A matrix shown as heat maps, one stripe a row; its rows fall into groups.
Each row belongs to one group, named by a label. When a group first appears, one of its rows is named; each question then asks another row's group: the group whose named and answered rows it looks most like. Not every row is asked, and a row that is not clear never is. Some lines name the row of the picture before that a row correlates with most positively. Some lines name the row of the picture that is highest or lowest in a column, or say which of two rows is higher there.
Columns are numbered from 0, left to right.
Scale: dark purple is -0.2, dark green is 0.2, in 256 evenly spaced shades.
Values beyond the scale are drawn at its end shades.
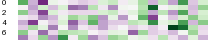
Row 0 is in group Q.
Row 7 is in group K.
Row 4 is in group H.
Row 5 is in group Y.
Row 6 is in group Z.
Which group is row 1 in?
H
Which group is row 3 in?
Z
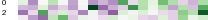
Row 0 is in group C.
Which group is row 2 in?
H
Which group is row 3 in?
Q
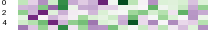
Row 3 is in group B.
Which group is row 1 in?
H
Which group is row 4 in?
B
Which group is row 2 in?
Q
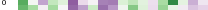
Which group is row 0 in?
C
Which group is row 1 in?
C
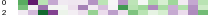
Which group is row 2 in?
H
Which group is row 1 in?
Q
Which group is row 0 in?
B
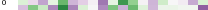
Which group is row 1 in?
K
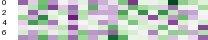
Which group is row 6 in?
C
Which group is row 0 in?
Y
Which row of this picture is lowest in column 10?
1
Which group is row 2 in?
C
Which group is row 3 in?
C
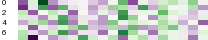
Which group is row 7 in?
B
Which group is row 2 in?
C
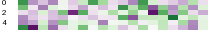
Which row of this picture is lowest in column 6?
1
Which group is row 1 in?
Q
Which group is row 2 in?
K
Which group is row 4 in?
H
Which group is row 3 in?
Y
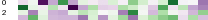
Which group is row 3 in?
Y
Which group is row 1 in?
C
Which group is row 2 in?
B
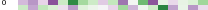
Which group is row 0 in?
Z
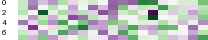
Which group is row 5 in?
B
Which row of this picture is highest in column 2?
2
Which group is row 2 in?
C
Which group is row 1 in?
C
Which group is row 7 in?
B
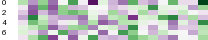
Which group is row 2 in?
Z
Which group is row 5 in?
B
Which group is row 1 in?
H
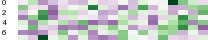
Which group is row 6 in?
K
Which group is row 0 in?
Y
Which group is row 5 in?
Y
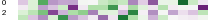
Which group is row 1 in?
K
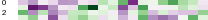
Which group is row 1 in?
Z
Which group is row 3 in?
Z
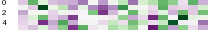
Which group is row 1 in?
C
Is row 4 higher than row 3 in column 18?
No
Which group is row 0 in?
Y
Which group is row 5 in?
K
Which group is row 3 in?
Y
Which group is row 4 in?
K
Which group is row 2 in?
H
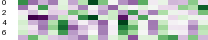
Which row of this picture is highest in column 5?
2
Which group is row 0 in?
Z
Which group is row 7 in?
Y
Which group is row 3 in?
Z
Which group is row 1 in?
H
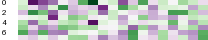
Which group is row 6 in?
B
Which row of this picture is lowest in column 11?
5
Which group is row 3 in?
Z
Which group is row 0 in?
Z
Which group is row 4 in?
B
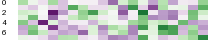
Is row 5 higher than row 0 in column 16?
No
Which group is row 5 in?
Y
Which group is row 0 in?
C
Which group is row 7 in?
Z
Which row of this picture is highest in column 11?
1
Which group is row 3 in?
Z
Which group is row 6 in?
Y
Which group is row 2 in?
Z
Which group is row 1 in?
B
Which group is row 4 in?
Q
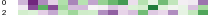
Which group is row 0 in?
K
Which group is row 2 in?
Z
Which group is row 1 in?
H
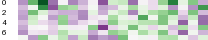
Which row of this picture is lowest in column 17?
1
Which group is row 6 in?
K
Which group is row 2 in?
Y
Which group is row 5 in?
H
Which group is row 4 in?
K
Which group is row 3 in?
K
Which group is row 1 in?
H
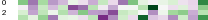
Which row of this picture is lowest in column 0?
1
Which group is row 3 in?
H
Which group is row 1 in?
H
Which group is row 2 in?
C
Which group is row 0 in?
B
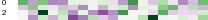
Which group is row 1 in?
Y
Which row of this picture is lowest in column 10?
0
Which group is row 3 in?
H
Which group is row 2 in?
C
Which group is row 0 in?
B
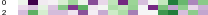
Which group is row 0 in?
B
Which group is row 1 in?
K
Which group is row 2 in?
Y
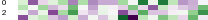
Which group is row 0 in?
C
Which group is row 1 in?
B
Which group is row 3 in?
Y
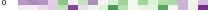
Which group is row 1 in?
K
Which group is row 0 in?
K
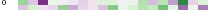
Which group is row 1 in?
K
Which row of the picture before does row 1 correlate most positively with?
1
